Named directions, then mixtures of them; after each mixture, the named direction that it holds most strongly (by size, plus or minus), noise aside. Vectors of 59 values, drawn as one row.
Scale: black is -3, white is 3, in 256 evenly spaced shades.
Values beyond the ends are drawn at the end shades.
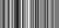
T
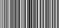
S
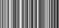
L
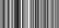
T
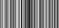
T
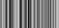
L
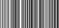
L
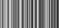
L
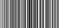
S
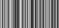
L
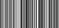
T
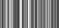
L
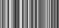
L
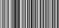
S
